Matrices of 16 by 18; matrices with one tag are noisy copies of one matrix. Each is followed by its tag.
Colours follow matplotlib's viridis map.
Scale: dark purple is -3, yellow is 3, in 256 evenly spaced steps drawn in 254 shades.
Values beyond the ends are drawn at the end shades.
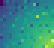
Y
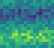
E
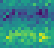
E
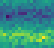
E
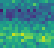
E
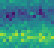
E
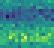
E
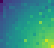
Y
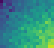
Y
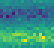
E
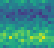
E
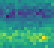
E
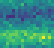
E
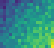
Y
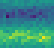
E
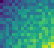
Y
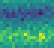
E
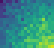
Y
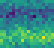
E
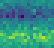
E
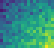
Y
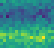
E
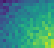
Y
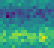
E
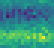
E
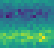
E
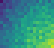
Y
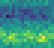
E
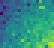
Y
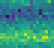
E
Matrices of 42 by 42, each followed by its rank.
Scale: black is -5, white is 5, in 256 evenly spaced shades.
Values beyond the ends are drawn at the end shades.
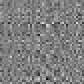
five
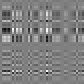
one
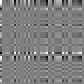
one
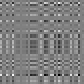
one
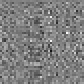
five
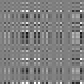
one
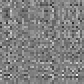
five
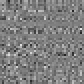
five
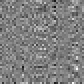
five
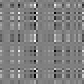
one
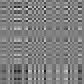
one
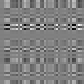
one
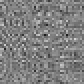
five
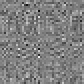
five
